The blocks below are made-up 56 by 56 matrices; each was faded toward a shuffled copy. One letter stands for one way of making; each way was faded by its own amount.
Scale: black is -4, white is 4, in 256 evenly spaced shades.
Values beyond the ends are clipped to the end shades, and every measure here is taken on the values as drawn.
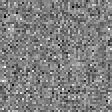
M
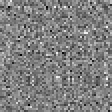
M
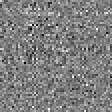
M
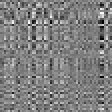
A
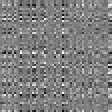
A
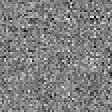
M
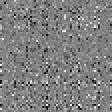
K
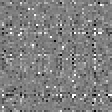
K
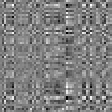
A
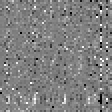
K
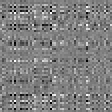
A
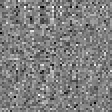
M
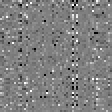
K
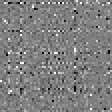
K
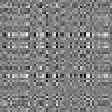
A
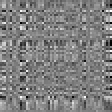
A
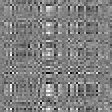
A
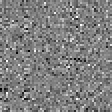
M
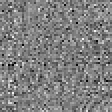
M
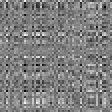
A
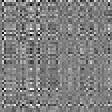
A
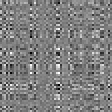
A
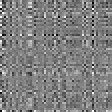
A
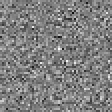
M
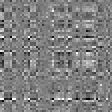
A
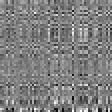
A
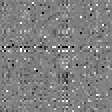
K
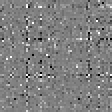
K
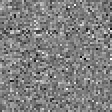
M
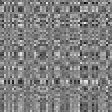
A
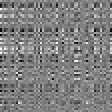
A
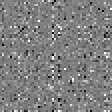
K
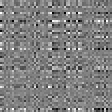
A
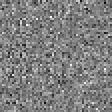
M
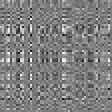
A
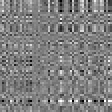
A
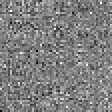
M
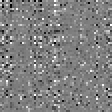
K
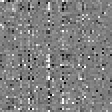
K
